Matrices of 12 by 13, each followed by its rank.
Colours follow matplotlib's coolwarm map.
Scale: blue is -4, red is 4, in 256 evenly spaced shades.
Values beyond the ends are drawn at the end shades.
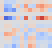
two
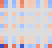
one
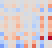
two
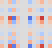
one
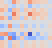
two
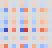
one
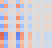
one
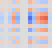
one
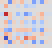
two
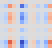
one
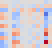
two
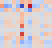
two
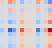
one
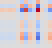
one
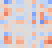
two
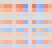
one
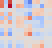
two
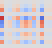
one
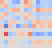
two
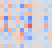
two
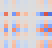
one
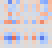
two
